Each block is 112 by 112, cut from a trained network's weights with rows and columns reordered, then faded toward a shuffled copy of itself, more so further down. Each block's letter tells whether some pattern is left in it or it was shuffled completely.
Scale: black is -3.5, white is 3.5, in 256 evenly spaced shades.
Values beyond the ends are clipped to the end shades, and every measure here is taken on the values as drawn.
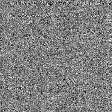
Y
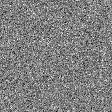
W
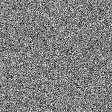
W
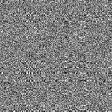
Y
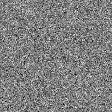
Y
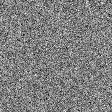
W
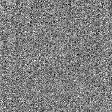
Y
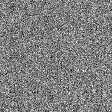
Y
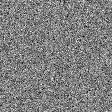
W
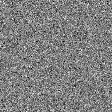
Y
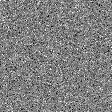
W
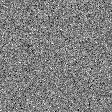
W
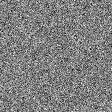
W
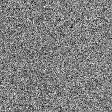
Y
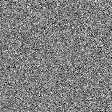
Y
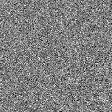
Y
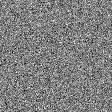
W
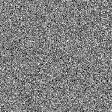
Y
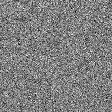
Y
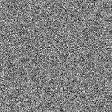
Y
